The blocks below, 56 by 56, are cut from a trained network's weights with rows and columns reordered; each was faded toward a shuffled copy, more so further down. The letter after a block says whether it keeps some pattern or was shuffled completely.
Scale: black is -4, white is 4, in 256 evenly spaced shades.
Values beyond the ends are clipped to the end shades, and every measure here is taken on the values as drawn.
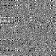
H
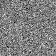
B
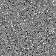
B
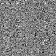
H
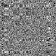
H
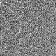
H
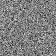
B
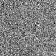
H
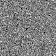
B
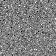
B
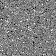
B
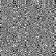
H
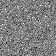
B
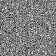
H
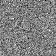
B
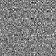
H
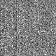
H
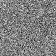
B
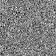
H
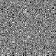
H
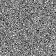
B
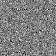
H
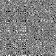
H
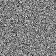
B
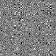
H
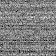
H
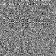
H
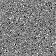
B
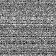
H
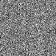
H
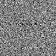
H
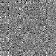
H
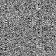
H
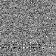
H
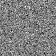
B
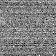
H
